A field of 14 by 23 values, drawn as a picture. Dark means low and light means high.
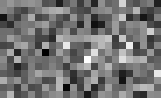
Stripes: none. Ninth with the highest average: centre. Slope: none. Mirror symmetry: none.
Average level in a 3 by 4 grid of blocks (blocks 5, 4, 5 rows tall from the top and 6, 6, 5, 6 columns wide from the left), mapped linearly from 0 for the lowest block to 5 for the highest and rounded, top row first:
1001
1153
0121
